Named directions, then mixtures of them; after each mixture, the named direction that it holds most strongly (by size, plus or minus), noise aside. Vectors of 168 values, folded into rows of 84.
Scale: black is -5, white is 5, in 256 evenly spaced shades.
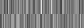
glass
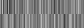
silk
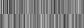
silk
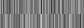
silk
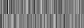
glass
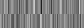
glass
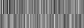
silk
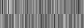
silk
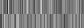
glass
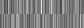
glass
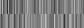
silk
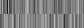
silk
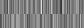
glass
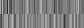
silk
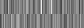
glass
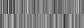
silk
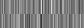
glass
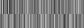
silk
